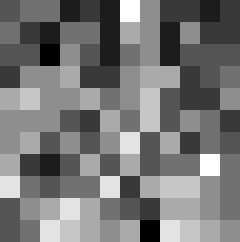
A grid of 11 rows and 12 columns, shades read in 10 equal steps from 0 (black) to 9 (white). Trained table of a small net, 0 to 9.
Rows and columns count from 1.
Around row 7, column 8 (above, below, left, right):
7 3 8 6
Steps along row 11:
up up down down down up down up down down down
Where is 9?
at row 1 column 7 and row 8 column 11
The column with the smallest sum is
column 12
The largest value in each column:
8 7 8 8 6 8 9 7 8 7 9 5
